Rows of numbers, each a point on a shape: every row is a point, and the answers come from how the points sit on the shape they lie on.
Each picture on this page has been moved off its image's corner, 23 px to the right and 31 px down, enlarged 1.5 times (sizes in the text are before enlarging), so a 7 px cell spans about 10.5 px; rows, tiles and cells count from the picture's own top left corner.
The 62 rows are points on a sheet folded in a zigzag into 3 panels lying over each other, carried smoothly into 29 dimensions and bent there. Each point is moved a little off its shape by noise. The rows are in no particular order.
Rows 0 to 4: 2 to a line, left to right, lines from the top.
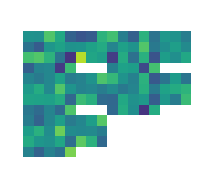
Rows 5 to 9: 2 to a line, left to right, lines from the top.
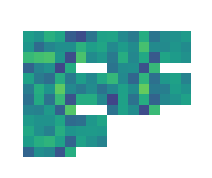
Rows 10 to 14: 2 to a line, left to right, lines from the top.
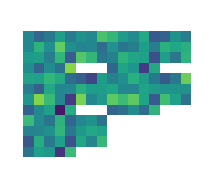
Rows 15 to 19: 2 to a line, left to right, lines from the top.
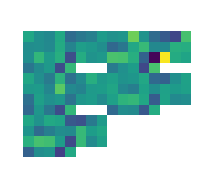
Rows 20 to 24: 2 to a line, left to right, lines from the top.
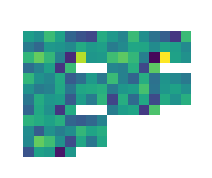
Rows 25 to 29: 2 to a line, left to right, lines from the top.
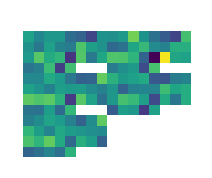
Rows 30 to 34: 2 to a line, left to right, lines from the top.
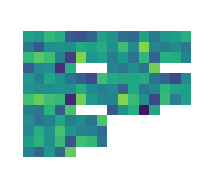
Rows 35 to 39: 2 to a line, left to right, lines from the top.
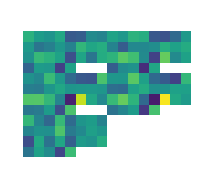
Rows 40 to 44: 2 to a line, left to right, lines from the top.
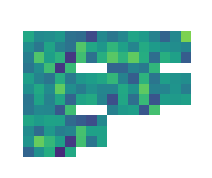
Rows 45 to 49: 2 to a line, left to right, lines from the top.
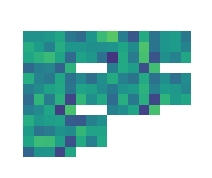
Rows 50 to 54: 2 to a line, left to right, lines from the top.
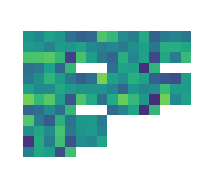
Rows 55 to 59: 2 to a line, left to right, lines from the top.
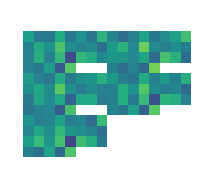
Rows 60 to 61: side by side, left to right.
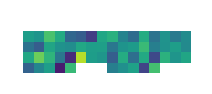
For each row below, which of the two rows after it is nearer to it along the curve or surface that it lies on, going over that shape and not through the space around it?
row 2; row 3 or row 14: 14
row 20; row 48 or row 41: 41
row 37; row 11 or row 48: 11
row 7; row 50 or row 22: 50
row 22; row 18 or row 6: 18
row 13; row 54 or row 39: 39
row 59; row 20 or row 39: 39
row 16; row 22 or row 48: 22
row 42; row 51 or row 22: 51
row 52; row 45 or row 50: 45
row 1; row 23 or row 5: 23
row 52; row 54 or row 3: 3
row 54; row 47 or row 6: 47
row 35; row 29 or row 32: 29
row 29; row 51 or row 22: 22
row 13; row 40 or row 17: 17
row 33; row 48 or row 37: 37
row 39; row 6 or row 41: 6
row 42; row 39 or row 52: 39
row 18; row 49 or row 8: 49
